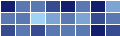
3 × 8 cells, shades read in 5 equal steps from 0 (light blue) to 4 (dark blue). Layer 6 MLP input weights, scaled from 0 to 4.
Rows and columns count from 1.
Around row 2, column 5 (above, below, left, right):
4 2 1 1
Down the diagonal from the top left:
4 2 3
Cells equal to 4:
4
